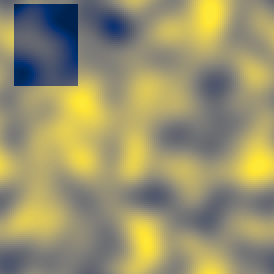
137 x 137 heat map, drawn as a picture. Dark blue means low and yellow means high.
Ninth with the lowest average: top left. Stripes: none. Mirror symmetry: none. Odd patch: lower, in the top left. Roughest part: top left.
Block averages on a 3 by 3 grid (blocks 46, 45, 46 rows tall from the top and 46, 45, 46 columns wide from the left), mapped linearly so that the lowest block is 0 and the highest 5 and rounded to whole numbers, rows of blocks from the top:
034
554
333
